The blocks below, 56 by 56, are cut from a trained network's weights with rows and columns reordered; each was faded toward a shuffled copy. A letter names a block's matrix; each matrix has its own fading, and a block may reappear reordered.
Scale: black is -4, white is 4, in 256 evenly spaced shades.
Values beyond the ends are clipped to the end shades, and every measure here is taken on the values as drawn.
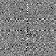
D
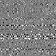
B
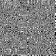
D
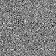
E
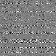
B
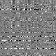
B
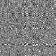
D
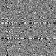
D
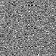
E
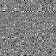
E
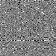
E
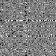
D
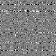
B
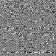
D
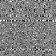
D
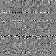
B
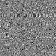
E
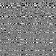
B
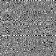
D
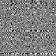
D
